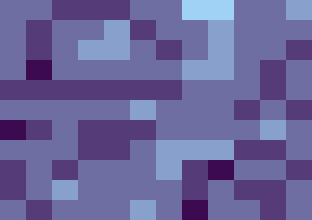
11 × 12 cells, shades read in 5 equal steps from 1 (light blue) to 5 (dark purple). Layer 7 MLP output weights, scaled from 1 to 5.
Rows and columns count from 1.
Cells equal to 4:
37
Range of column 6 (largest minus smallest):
2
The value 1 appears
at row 1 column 8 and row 1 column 9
